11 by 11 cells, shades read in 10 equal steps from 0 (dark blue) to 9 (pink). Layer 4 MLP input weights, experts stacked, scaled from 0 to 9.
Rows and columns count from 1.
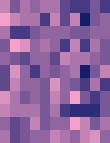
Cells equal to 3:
8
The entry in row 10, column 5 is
4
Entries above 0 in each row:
11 10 11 11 11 10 11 11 11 11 11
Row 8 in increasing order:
2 4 4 4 4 5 5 6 7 8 9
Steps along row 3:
down same up up same same down same up same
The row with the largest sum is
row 11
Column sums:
63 59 53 55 50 63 48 60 35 49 48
